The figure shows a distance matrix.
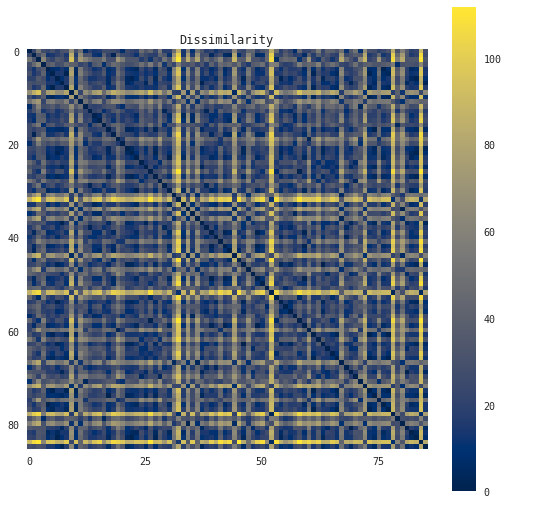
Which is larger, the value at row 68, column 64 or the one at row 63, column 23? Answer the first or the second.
the first
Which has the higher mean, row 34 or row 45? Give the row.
34
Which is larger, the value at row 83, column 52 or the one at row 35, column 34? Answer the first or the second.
the first
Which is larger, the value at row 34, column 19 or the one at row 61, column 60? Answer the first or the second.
the first
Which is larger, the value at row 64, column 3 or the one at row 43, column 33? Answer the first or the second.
the first
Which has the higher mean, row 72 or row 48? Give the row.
72
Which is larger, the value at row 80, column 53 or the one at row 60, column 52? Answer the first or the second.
the second
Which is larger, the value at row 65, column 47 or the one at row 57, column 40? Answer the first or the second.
the first
